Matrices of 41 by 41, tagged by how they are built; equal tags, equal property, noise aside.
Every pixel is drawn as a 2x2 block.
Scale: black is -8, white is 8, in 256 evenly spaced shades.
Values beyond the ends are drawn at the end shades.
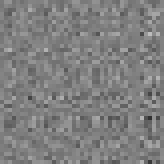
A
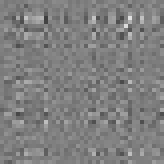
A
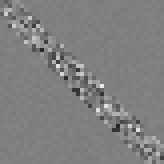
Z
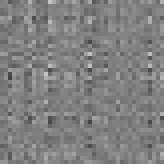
A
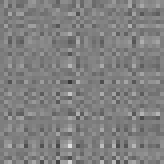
A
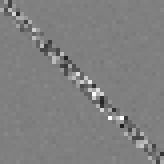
Z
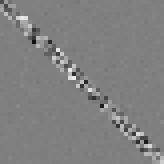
Z
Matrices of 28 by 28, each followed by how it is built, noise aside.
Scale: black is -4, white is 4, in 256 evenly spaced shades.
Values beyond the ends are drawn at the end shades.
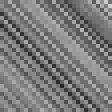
Toeplitz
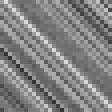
Toeplitz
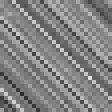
Toeplitz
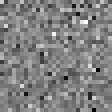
noise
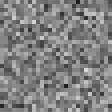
noise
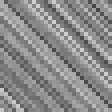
Toeplitz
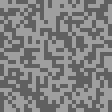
noise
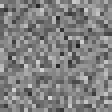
noise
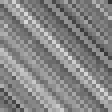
Toeplitz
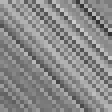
Toeplitz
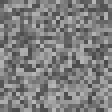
noise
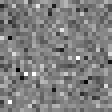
noise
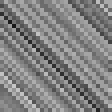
Toeplitz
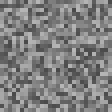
noise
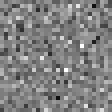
noise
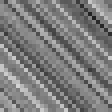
Toeplitz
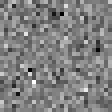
noise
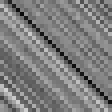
Toeplitz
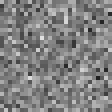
noise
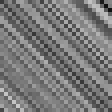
Toeplitz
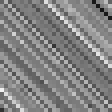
Toeplitz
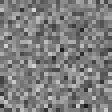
noise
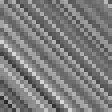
Toeplitz
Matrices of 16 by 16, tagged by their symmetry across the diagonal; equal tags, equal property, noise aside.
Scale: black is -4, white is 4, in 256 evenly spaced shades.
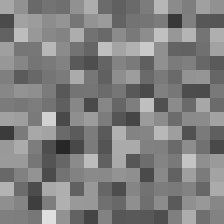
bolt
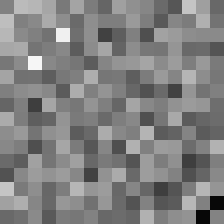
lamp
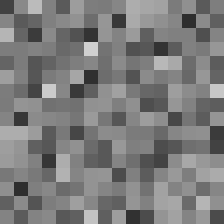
lamp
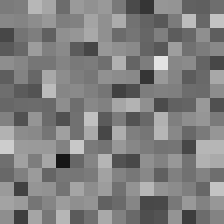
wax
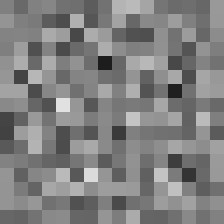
wax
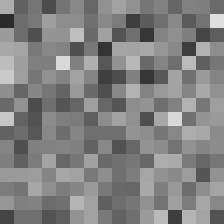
bolt
